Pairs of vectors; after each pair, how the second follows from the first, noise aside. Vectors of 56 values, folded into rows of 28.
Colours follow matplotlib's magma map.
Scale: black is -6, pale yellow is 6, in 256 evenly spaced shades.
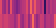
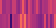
reversed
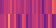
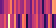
scaled up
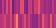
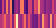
scaled up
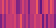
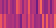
negated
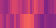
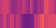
negated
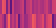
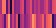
scaled up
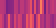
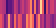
scaled up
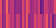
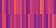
negated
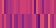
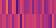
reversed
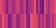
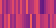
sign-scrambled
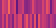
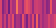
negated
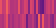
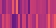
reversed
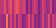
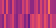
reversed
